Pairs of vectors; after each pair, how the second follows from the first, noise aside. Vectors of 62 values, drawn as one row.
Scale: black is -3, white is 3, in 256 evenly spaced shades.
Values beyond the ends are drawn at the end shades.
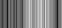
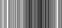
negated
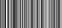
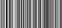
negated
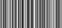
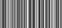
reversed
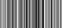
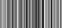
copied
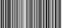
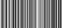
reversed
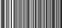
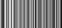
copied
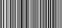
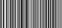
copied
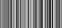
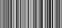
copied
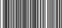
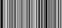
negated
